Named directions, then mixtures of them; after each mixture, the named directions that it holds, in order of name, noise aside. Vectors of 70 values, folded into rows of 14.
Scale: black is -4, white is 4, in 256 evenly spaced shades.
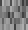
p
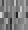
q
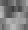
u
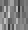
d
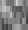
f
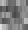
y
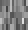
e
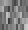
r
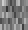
f, r, y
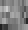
f, y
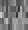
d, q, u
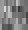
d, f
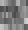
y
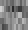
f, r, u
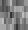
e, f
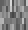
e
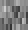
f, q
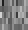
f, p, q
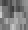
u
